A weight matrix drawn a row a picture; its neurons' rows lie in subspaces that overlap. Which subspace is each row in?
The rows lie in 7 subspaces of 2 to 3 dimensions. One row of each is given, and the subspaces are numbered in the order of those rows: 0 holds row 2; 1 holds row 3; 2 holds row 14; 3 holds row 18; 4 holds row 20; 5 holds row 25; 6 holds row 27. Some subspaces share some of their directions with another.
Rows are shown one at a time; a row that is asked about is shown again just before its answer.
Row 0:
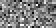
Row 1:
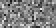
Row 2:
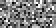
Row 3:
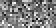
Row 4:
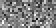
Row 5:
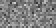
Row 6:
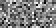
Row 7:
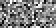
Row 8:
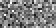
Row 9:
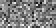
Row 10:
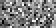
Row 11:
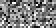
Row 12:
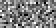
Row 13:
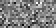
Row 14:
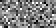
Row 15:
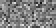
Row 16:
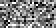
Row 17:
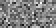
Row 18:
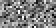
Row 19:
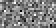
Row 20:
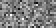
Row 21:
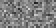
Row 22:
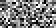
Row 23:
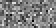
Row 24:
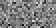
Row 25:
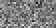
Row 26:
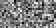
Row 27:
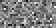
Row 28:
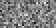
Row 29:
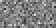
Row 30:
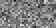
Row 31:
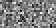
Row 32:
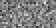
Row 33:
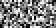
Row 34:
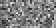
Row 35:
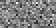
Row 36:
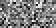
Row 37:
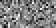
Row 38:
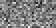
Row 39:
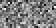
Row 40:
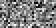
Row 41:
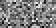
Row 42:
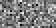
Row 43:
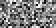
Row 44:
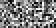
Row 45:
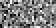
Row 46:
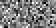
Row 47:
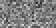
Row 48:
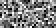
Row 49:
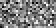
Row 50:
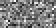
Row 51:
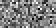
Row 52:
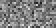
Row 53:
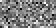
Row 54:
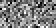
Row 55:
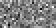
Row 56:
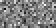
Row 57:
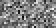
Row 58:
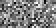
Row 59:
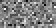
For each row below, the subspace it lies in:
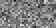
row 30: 4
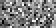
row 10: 1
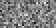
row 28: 5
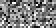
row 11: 3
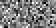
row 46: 2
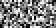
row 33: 2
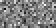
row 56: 6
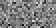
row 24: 1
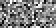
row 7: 0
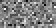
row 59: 6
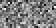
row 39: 6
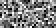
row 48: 1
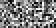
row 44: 4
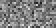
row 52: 4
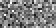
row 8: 2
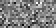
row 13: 5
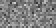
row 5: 2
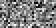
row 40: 1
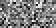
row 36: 5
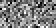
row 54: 6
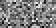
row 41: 2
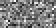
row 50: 1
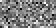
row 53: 2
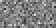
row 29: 6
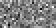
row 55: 0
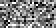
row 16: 1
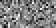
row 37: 0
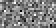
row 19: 6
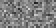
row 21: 4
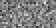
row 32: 5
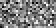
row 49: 0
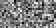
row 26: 4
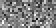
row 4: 1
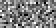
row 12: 5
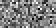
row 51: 2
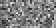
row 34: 1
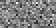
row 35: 0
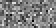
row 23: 4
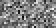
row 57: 3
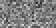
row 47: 5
